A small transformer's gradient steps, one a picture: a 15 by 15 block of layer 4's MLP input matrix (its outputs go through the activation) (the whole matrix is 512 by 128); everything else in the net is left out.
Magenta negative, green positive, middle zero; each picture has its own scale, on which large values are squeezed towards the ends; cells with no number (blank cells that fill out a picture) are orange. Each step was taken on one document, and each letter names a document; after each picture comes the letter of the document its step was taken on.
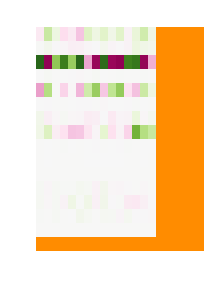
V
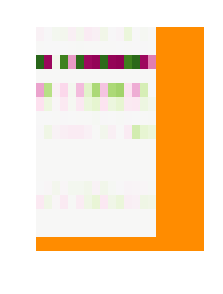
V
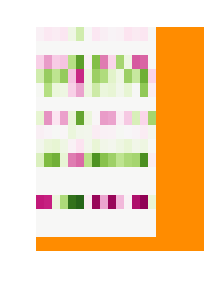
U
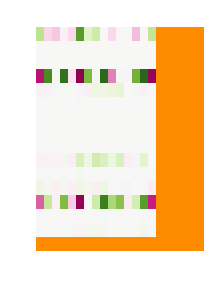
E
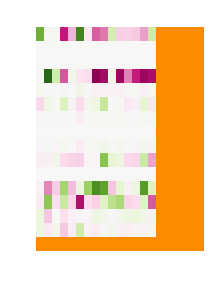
E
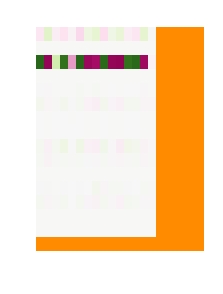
V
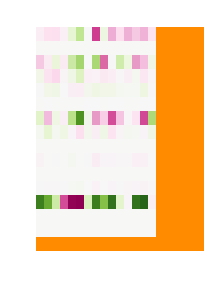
U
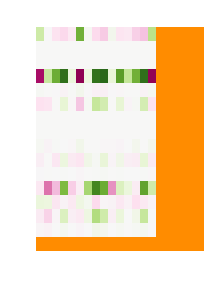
E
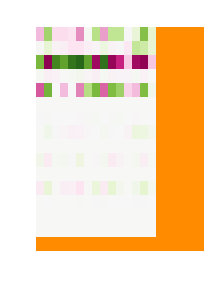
V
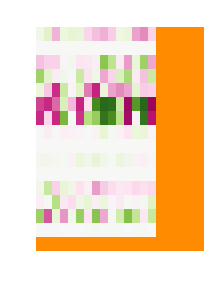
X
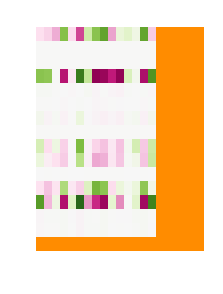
E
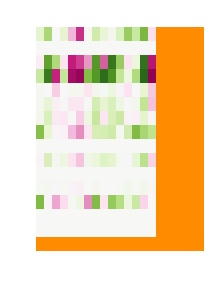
U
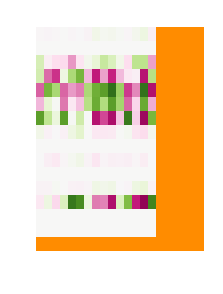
U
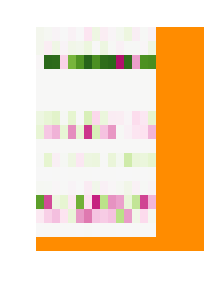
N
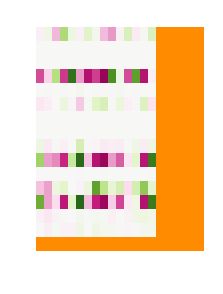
E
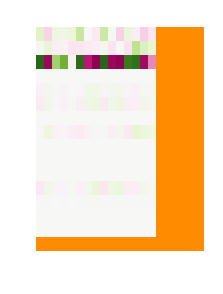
V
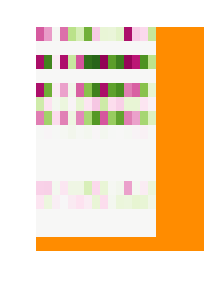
V
